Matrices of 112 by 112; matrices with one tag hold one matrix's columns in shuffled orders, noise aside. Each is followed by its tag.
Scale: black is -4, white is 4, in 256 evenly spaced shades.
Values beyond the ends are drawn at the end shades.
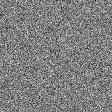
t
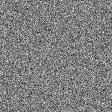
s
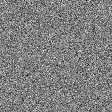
t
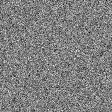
t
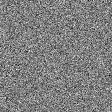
t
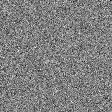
t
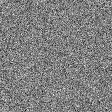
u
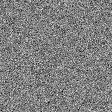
u
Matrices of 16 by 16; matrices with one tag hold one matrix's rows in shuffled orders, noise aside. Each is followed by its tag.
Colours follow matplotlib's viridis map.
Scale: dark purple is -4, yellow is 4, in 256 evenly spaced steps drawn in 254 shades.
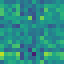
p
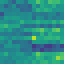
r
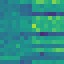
r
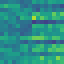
r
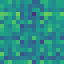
p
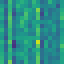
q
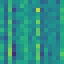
q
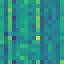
q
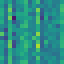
q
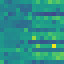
r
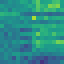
r
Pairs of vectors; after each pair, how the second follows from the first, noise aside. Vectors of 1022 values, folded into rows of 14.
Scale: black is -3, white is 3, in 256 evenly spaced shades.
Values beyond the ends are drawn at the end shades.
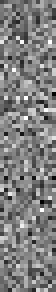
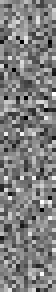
negated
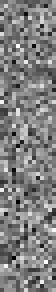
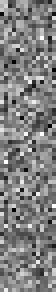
wrapped around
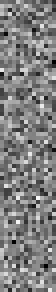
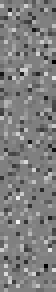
partly zeroed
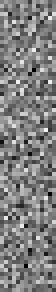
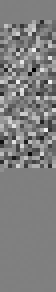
partly zeroed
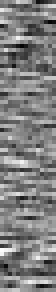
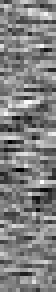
wrapped around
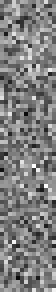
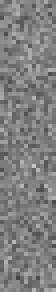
shrunk
